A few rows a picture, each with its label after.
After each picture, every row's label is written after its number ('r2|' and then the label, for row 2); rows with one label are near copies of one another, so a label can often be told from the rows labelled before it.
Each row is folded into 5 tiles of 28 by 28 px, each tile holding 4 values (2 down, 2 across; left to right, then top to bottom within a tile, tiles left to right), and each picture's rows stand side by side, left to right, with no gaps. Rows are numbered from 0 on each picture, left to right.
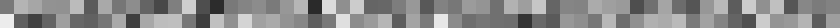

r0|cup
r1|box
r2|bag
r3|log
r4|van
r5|bag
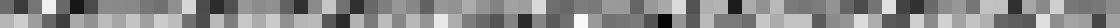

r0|box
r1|box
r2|box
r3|log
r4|log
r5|bag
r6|box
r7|bag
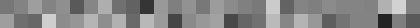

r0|van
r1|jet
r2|log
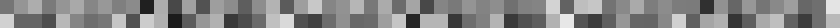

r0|cup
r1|jet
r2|cup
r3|jet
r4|cup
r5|jet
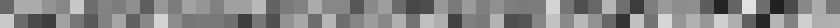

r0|cup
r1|log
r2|van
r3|jet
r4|box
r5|box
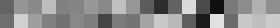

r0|log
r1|box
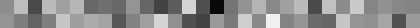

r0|bag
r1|box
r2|bag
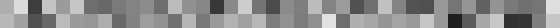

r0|bag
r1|van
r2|van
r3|jet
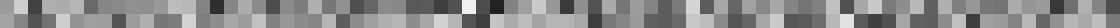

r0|bag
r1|van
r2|van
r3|box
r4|jet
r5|jet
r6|cup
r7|van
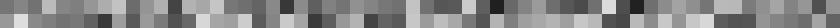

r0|log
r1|bag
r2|jet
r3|box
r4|box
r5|cup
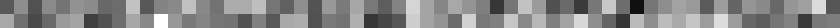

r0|jet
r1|log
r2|jet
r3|van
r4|box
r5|log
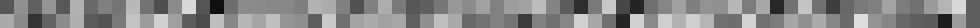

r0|jet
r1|box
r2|van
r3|log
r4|box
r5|van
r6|log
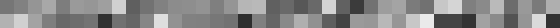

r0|log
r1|log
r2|box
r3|cup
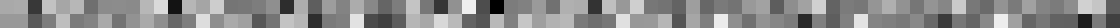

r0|bag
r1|bag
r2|jet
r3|box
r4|bag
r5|log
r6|log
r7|log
